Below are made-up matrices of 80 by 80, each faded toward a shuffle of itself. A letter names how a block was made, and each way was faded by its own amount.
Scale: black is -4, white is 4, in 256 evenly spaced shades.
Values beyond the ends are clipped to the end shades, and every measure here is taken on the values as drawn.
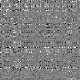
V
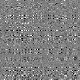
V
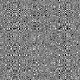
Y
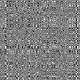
Y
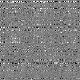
V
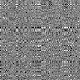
Y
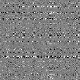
V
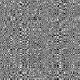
Y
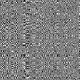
Y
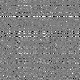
V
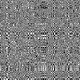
Y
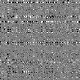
V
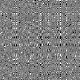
Y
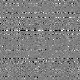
V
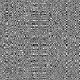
Y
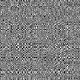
Y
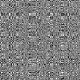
Y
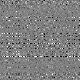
V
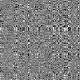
Y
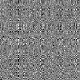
Y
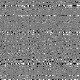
V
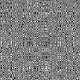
Y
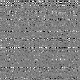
V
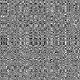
Y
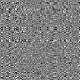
Y
